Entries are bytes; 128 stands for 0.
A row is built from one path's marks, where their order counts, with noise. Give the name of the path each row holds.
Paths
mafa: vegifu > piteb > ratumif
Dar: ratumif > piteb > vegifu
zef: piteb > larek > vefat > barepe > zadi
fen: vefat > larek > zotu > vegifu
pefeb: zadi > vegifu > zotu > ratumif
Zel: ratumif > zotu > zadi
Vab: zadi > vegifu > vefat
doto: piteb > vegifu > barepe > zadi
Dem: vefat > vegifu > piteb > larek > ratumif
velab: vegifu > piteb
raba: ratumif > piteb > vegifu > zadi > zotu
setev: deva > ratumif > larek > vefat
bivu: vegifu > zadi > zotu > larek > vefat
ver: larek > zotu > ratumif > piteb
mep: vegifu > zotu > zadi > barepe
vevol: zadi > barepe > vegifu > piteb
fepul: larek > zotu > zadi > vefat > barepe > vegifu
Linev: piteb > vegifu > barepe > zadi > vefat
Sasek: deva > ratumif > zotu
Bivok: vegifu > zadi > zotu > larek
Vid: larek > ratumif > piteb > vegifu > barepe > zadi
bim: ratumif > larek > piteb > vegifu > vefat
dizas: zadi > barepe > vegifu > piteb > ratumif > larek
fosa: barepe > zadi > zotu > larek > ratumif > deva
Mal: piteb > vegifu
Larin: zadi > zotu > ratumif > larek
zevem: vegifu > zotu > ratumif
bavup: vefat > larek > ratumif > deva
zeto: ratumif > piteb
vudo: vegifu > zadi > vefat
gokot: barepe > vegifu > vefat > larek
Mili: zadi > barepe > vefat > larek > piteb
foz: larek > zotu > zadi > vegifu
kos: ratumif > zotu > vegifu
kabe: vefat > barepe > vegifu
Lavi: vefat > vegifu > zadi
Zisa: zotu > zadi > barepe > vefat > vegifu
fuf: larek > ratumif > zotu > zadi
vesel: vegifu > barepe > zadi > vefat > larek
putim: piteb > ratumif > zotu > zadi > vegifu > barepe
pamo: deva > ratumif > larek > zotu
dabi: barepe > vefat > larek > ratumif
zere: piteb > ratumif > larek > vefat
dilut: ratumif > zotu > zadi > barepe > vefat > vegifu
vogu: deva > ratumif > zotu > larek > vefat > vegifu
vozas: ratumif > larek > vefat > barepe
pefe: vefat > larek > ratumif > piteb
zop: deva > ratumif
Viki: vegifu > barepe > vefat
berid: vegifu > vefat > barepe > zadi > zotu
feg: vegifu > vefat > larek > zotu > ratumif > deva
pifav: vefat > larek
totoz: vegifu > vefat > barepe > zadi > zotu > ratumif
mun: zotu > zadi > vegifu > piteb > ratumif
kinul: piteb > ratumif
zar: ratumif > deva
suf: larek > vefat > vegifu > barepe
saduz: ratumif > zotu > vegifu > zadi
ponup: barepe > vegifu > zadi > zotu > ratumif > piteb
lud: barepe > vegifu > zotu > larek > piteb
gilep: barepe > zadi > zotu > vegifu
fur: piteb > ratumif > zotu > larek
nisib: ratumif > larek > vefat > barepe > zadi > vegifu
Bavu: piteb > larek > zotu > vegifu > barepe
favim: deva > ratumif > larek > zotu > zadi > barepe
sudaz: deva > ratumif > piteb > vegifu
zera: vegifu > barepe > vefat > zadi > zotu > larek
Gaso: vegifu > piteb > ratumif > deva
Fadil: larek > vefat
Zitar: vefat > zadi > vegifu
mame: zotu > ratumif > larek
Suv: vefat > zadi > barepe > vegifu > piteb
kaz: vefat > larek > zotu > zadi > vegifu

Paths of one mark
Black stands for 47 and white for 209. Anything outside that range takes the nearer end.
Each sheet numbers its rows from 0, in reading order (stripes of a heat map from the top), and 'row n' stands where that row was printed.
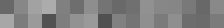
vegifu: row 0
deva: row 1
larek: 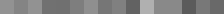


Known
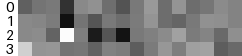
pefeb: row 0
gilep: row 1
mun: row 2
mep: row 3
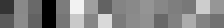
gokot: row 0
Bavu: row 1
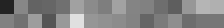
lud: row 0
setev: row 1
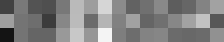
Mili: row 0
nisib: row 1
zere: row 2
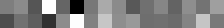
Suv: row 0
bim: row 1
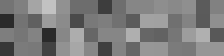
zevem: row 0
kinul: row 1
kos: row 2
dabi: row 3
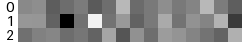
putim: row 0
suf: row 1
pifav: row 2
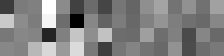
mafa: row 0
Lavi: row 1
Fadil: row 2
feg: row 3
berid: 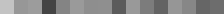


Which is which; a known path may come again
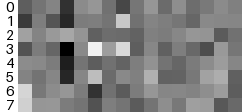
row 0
pefeb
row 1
Mal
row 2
totoz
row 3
Vab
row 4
gilep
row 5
kos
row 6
saduz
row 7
mep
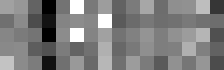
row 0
suf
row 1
Linev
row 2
vozas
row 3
putim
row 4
fepul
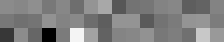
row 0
vudo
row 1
sudaz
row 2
gokot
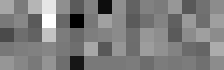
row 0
fosa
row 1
Suv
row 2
zeto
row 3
pifav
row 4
Zitar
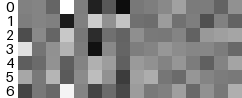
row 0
mun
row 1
Fadil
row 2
ponup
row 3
Zel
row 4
Larin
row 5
pamo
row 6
Dem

